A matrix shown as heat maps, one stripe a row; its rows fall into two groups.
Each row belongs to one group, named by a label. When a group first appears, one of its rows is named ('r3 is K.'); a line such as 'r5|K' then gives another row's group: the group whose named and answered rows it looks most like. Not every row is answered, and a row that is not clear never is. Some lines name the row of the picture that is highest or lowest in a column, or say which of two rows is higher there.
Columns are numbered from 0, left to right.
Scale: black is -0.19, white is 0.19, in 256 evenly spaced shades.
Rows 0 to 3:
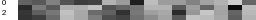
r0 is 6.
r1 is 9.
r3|9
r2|9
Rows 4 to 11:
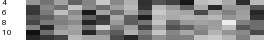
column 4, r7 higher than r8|Yes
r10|6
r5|6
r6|6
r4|9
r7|6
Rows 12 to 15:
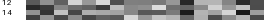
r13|6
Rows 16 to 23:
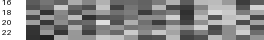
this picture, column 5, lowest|19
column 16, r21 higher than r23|No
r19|6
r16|9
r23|9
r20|9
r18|9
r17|9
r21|6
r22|6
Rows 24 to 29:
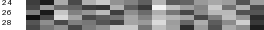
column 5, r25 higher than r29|No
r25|6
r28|6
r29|6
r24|9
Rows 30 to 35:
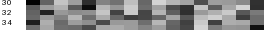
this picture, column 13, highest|33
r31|6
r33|9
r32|9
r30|6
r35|6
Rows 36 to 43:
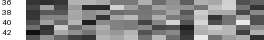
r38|9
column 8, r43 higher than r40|Yes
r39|6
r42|9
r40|6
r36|9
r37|6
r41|9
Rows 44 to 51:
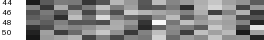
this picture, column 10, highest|47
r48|6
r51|6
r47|9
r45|9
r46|6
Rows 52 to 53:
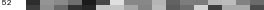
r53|6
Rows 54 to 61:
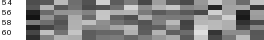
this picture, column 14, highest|57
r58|9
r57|9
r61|6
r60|6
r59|9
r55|6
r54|9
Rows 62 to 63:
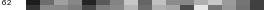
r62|6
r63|6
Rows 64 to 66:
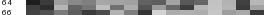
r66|6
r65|9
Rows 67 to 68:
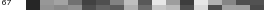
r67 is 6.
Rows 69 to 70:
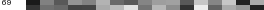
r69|9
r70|6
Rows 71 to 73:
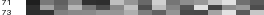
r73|9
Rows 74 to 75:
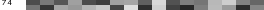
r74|6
